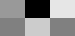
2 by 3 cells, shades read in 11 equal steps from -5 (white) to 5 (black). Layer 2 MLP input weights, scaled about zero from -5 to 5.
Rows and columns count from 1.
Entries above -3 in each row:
2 2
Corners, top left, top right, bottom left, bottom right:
-1 -4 0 0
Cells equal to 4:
0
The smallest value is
-4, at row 1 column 3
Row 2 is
0 -3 0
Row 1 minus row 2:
-1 8 -4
